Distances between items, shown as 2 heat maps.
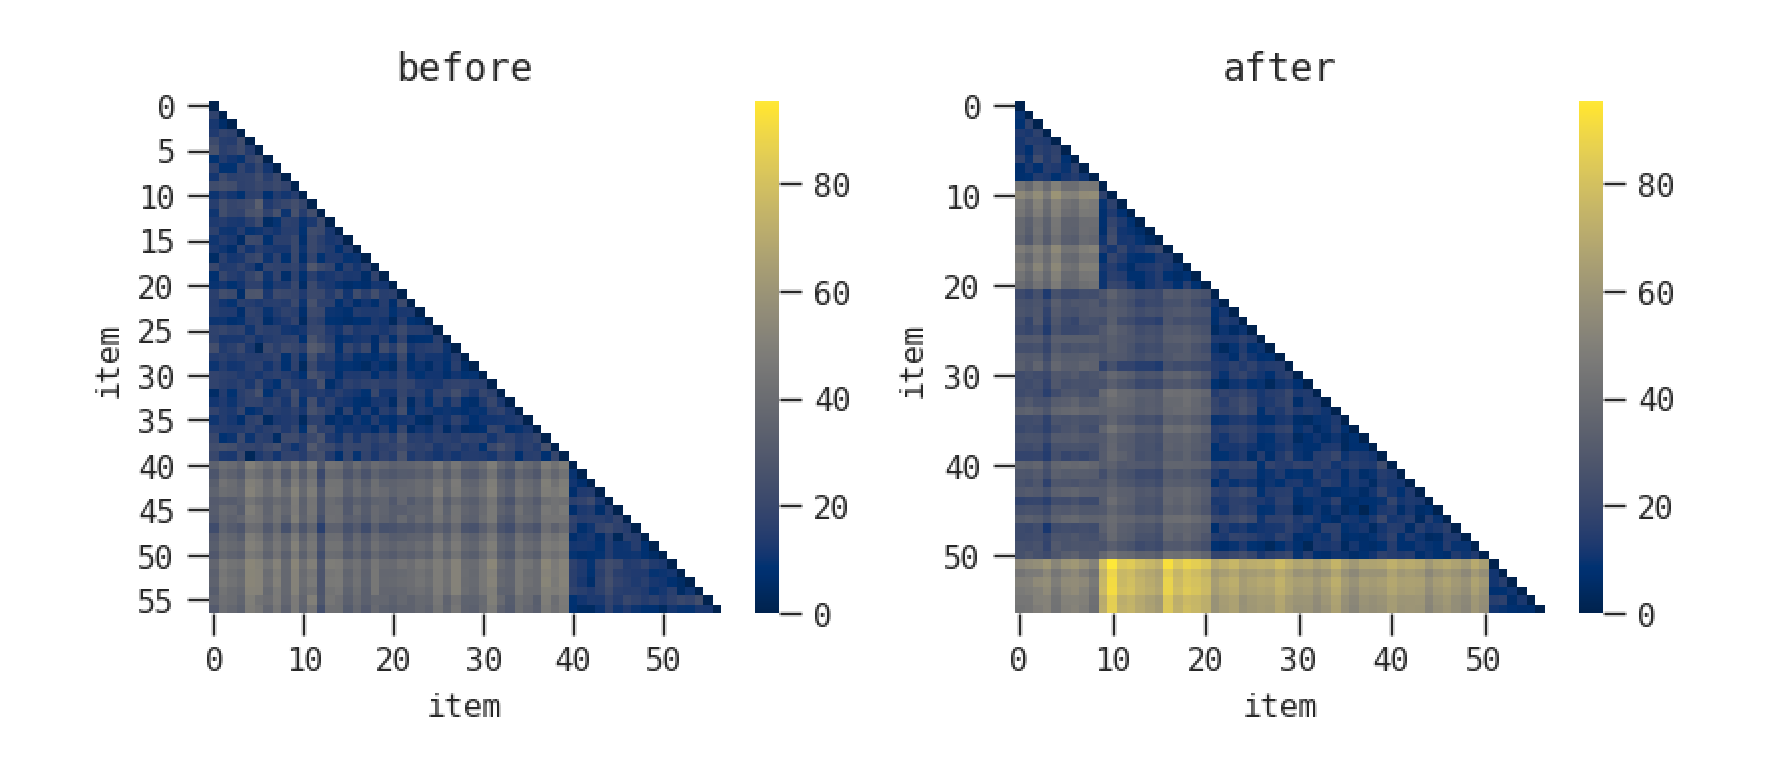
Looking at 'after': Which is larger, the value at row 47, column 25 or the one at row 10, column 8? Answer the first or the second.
the second
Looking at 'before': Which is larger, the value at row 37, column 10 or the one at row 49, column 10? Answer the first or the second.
the second
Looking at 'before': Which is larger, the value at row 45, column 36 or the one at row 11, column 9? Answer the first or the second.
the first
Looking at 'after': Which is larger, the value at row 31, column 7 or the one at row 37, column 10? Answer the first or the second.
the second
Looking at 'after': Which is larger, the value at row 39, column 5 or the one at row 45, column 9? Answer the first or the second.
the second
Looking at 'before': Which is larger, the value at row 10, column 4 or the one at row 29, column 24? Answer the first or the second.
the first
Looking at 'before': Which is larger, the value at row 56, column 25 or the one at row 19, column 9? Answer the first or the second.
the first
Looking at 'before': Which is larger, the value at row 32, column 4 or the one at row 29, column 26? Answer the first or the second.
the first
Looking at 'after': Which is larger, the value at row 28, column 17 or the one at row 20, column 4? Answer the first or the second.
the second
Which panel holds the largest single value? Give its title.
after
